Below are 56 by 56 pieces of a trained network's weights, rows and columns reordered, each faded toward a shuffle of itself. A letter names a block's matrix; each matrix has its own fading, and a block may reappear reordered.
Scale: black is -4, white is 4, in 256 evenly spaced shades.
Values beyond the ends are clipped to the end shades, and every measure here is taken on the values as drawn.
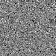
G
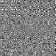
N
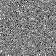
G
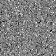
G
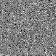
G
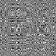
N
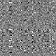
N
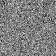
G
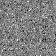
G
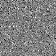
G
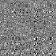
N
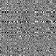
N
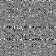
N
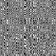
N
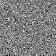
G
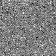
G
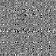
N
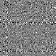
N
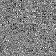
G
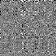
N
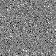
G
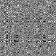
N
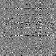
N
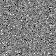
G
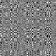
N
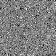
G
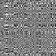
N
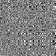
N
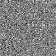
G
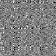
N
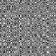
N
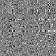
N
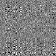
N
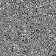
G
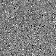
G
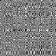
N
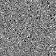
G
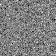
G
